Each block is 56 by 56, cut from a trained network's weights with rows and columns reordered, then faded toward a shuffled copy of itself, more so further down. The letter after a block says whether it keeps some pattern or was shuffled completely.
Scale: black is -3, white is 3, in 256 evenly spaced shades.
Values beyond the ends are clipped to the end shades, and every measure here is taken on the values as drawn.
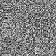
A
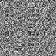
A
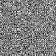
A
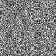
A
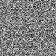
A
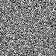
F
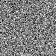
F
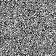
F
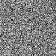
A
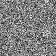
F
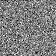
F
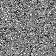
F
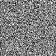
A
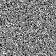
F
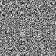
A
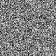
A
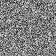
F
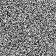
F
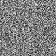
A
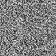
A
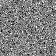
F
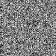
A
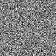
A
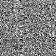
A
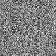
A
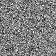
F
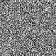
A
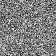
F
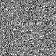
A
